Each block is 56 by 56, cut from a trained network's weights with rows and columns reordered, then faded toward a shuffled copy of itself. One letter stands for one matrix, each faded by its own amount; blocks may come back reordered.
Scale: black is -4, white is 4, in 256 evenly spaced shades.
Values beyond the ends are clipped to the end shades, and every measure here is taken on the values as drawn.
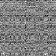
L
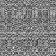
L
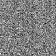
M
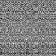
L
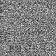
M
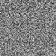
M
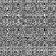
L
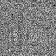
M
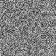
M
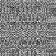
L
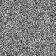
M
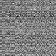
L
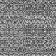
L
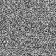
M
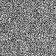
M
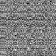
L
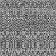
L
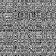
L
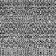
L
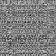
L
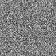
M
